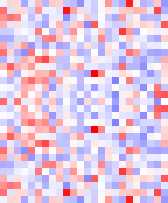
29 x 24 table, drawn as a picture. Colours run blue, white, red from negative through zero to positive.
Slope: none. Grain: fine. Mirror symmetry: top to bottom. Average level on the scale: 50%. Seam: none. Odd rows or columns: none.
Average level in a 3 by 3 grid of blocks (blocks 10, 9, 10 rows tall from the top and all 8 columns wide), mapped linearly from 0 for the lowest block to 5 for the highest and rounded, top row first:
4 1 1 / 5 0 1 / 4 1 1
